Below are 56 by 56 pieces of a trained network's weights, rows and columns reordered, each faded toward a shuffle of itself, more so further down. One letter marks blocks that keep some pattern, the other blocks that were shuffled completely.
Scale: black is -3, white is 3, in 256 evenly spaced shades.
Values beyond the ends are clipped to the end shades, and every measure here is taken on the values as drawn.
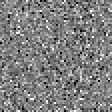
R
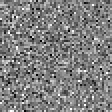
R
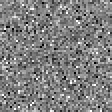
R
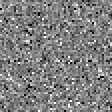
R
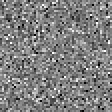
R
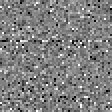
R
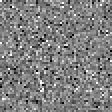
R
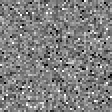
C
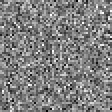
R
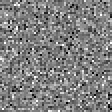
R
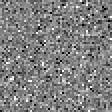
C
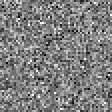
C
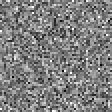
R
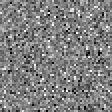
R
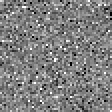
C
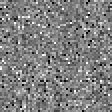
R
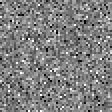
C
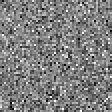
C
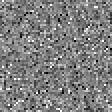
C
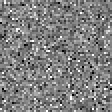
C
